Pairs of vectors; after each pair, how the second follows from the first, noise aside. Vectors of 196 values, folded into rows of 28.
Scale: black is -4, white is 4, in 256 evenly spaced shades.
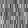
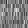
shuffled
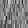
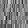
copied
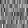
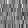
shuffled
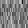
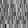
reversed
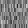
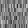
copied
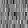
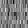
copied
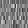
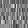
copied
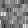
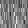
shuffled
